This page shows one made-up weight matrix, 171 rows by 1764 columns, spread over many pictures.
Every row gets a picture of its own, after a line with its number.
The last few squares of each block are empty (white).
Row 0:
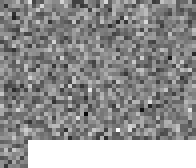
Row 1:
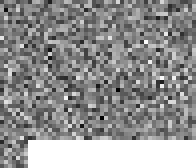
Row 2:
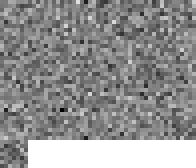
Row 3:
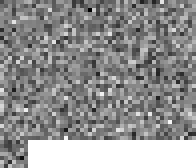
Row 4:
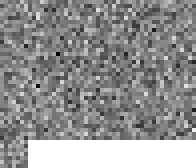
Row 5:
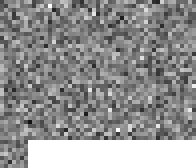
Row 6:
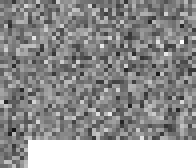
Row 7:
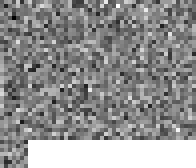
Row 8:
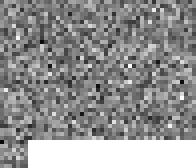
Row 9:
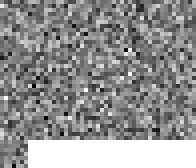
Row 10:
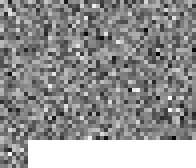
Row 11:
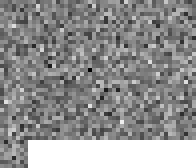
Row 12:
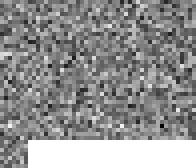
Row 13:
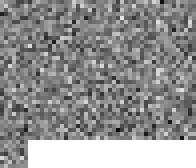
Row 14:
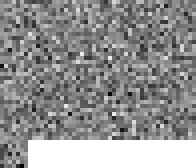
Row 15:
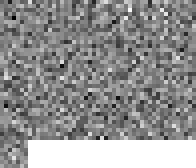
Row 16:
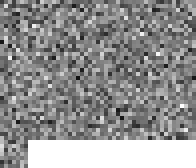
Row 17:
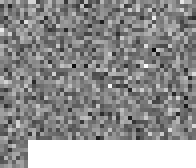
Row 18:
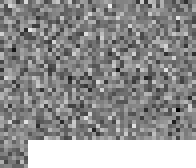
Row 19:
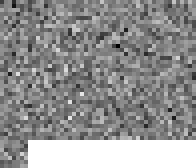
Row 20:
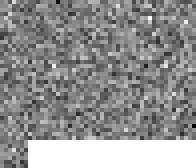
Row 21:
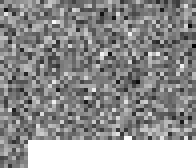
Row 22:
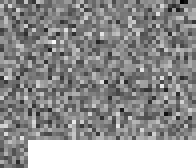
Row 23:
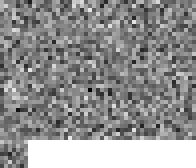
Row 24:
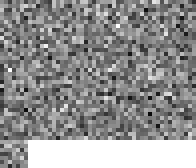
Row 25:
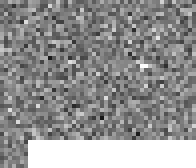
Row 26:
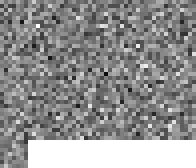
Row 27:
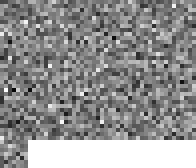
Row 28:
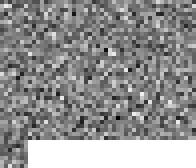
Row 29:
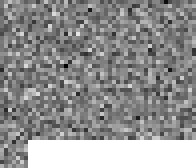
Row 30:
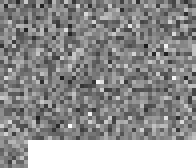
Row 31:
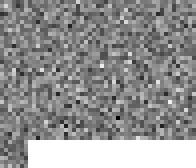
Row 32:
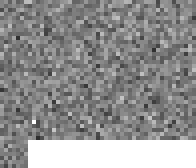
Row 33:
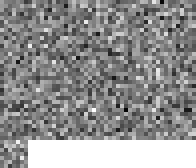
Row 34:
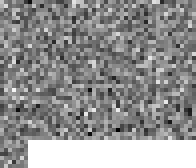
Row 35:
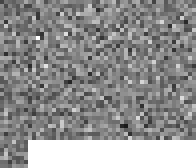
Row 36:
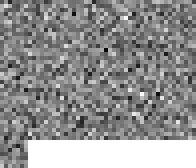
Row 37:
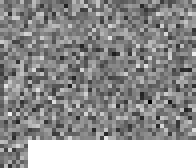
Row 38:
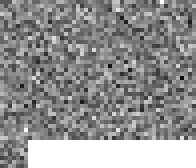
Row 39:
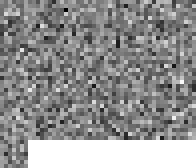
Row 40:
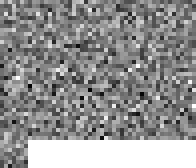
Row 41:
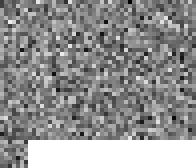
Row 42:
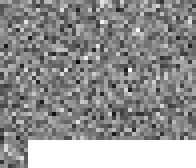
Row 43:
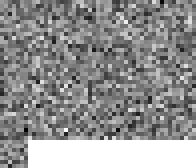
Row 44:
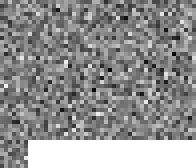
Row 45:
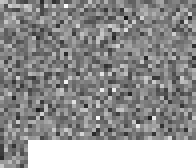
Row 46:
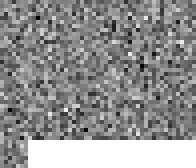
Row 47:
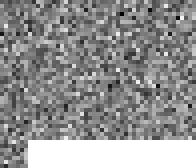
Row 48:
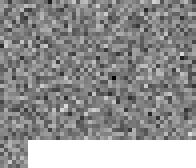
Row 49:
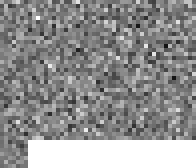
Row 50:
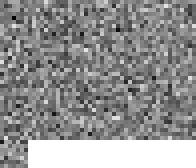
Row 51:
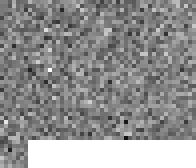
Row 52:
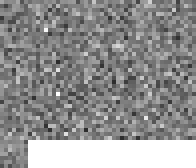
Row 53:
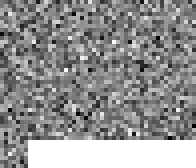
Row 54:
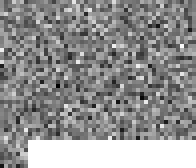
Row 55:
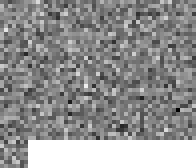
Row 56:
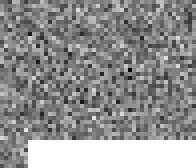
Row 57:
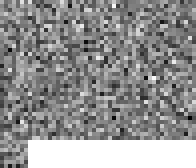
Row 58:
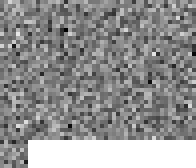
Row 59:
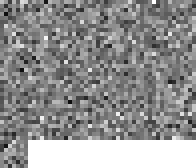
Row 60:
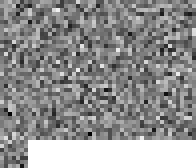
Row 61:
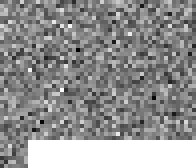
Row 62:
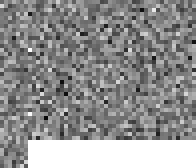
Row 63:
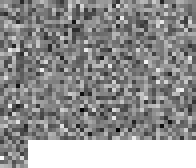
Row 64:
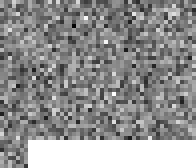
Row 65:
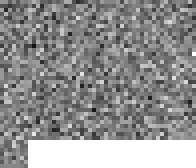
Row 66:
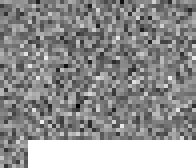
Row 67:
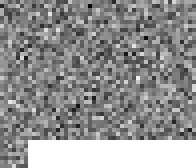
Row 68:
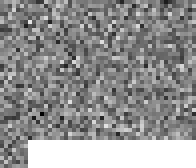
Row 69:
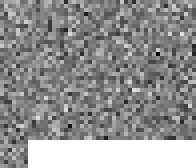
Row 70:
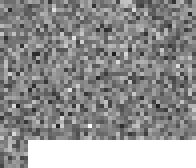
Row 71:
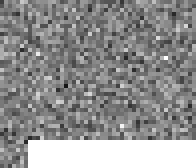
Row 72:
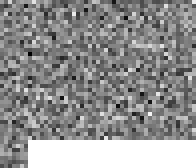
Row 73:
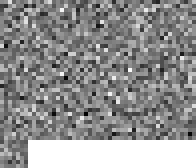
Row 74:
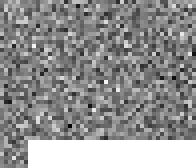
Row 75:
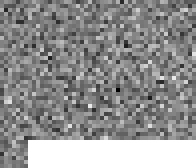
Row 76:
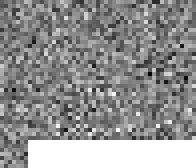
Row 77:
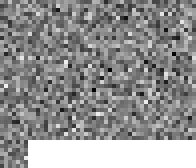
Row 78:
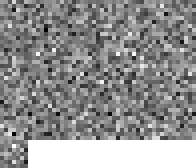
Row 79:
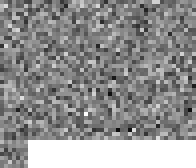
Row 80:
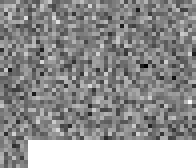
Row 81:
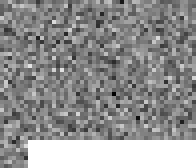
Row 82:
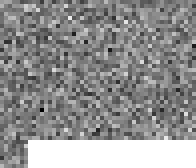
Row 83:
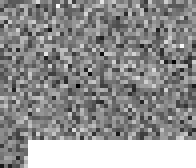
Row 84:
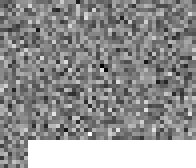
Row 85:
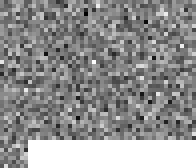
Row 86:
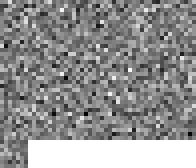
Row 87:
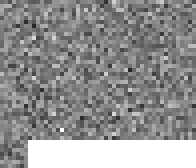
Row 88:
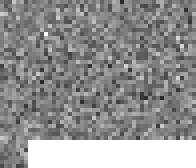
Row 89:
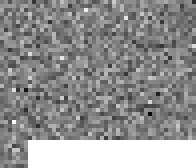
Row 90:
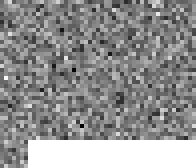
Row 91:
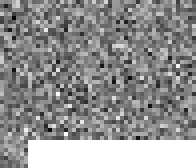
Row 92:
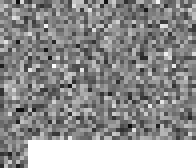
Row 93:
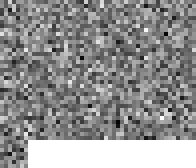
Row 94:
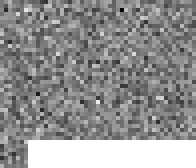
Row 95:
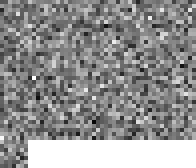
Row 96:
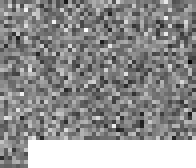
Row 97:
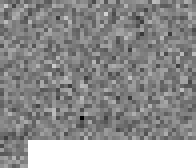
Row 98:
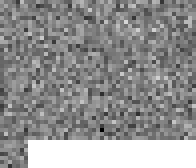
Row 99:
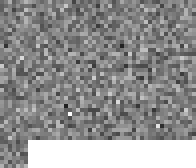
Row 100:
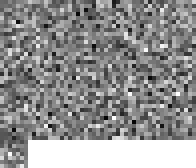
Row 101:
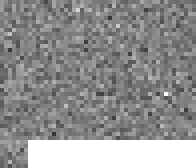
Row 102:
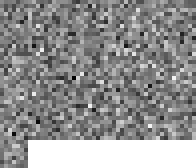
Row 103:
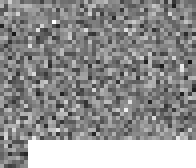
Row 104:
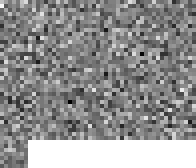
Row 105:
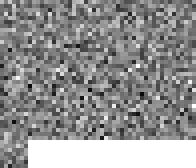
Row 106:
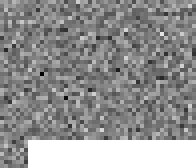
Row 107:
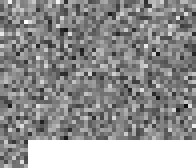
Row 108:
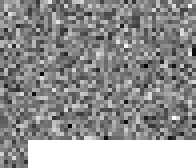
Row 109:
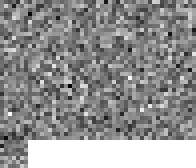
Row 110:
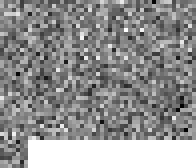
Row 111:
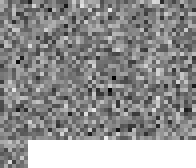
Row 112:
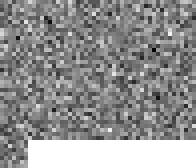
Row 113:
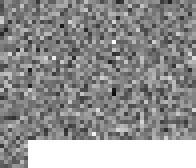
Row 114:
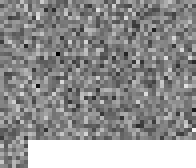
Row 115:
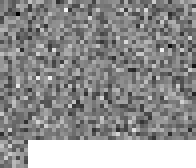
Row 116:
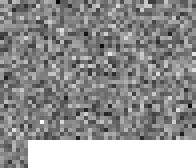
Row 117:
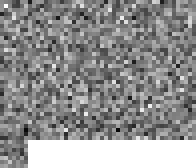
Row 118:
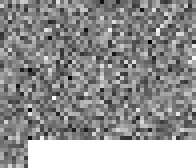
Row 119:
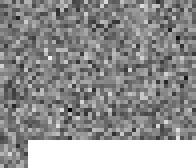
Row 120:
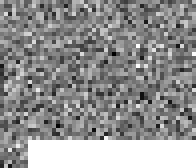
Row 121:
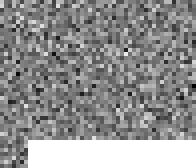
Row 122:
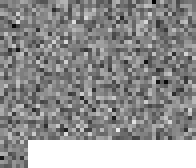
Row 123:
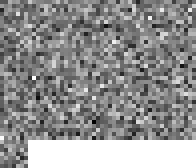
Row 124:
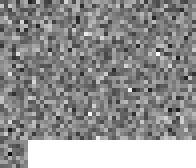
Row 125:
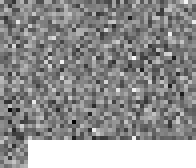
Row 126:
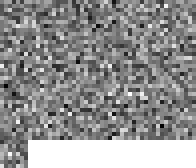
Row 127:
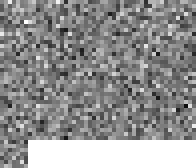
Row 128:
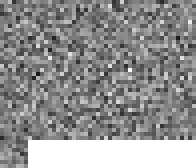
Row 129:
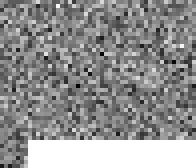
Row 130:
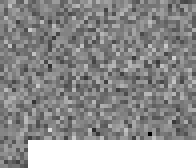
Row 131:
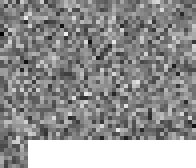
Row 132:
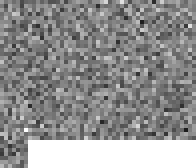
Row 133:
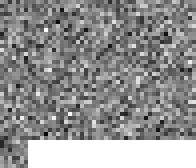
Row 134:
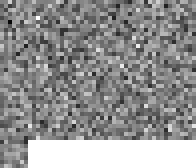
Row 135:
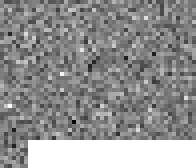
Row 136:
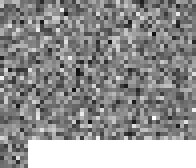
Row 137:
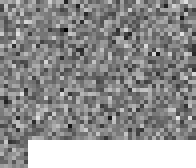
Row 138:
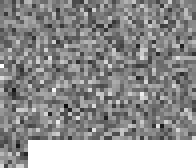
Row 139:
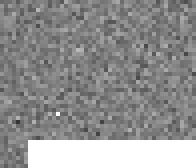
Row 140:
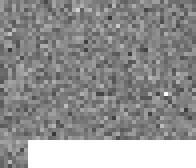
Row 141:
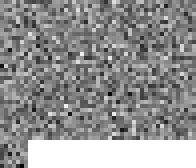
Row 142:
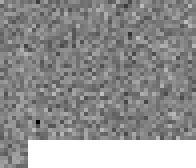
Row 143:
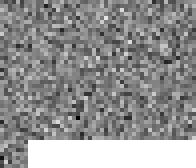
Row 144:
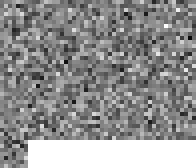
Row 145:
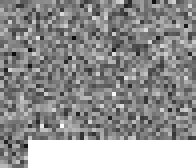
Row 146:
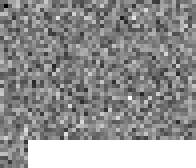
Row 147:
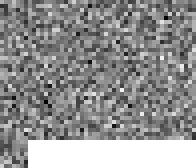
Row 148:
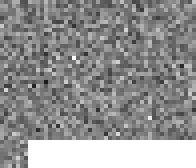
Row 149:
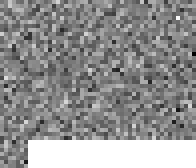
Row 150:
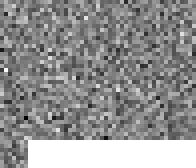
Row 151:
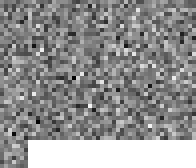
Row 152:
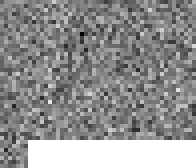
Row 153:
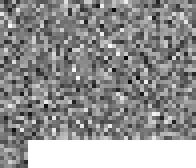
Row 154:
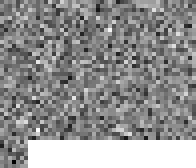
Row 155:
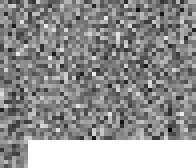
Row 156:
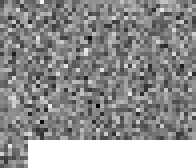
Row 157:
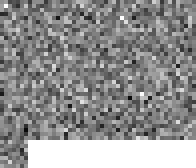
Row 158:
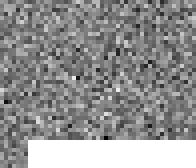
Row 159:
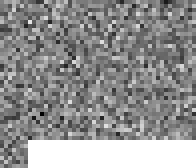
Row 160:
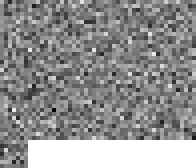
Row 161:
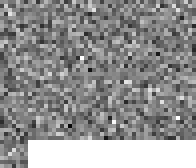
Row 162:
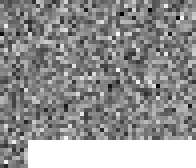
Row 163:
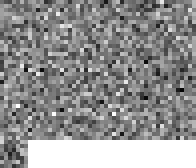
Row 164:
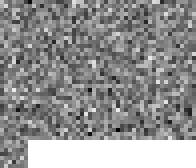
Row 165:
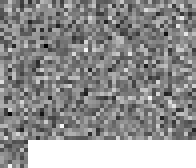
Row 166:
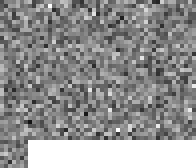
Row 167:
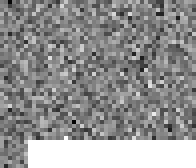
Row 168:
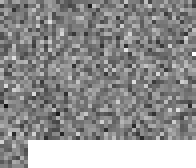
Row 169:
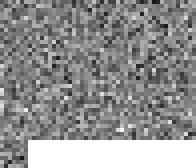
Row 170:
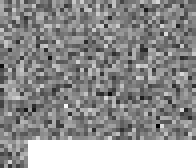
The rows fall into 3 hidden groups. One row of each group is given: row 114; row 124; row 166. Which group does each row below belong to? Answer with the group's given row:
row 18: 124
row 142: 114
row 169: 166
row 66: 114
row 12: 114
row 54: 166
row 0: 166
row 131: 114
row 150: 124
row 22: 124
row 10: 124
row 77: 166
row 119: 166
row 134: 124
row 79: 166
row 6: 124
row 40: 166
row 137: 124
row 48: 166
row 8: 124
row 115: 114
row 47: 124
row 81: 114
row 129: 114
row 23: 166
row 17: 124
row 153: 124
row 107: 124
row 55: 114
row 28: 166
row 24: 166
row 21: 114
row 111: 166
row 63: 166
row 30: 124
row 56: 166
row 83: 114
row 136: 114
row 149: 124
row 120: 166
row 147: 114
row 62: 114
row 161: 124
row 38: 166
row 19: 114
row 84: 166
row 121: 114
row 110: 114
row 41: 114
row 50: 166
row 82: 114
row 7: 166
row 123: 114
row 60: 166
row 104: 114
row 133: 114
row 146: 166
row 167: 124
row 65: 124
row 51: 114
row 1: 124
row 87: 166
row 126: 166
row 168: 124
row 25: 124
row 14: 166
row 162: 124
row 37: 166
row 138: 166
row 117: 166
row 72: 166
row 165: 166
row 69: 124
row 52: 166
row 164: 166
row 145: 114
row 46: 124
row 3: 166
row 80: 124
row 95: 114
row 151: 124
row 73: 166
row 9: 114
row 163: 166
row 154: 114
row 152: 114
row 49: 124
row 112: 124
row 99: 166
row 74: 124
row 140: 166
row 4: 114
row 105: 166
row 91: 166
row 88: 166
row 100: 166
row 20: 124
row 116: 124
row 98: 166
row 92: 166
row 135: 124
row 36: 166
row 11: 124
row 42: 166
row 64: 114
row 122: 166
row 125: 124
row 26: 124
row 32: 124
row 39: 114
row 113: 114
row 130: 124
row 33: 166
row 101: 166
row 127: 124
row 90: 124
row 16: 114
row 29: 114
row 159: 114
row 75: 124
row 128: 166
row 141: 166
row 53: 124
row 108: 124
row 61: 114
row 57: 166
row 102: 124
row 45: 114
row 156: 114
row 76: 166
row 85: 166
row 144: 114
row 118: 114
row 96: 114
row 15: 166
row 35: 114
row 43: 166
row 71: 114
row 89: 166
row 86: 166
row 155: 124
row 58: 124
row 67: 114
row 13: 166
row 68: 114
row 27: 114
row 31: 166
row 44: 166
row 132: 114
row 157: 166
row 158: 124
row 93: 124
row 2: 166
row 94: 114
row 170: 166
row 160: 114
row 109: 166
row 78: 124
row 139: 124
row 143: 114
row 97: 166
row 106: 124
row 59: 114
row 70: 114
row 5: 166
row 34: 166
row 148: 114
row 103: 114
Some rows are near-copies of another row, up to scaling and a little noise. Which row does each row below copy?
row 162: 47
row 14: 141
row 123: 95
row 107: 127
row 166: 5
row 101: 140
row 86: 73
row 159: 68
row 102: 151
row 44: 77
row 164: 34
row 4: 114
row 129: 83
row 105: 40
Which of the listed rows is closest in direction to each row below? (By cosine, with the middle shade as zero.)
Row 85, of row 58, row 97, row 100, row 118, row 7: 100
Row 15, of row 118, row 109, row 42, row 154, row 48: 48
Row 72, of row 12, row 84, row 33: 33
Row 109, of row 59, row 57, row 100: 100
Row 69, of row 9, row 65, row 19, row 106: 106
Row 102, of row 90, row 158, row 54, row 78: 78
